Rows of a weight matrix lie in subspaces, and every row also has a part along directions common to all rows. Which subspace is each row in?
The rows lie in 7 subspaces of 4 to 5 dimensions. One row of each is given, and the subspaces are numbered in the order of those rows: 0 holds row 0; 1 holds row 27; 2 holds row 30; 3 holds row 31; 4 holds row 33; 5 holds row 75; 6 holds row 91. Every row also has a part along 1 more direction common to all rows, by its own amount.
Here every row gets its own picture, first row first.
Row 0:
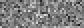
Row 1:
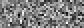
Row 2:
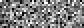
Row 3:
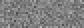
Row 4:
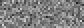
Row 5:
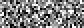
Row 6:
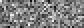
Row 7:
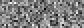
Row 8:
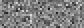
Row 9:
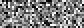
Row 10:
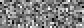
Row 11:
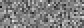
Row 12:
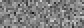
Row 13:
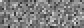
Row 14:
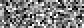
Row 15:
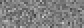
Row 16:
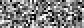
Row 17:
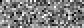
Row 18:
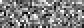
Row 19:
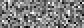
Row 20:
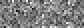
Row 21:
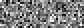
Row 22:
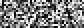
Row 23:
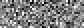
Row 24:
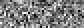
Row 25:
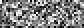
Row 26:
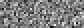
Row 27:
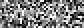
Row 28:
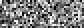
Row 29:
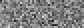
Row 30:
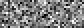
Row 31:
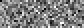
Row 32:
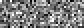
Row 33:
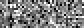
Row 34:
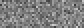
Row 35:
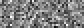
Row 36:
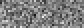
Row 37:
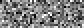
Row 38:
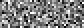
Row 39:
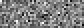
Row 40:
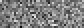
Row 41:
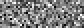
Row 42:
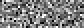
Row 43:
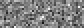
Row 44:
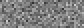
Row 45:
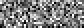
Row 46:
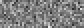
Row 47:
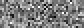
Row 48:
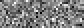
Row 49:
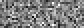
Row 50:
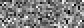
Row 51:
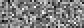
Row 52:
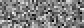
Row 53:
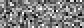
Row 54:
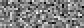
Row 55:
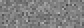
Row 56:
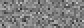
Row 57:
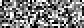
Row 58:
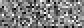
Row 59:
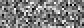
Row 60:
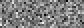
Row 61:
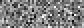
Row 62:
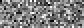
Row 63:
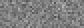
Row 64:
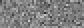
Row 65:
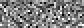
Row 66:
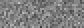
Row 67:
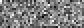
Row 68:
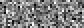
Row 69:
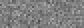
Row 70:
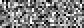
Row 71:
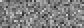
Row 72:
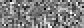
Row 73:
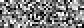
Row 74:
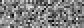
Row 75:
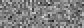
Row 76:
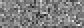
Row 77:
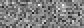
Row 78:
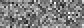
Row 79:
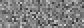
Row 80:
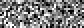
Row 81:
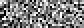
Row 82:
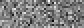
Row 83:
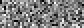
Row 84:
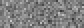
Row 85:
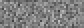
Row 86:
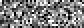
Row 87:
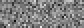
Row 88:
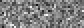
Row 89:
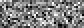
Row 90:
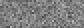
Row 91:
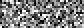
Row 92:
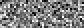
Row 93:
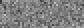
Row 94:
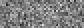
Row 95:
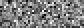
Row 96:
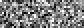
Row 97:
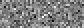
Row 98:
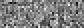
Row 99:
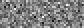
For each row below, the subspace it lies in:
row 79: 2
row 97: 5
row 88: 6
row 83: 3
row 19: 2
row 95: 4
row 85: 5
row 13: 5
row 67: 0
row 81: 5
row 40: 2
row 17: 1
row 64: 0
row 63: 4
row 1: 1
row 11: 5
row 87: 6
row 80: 6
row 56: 2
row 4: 2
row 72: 3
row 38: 2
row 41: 6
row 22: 4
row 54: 4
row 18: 6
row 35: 4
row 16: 3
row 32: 4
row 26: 5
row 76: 0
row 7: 3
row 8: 2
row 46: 3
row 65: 4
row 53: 1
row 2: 0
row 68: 3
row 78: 4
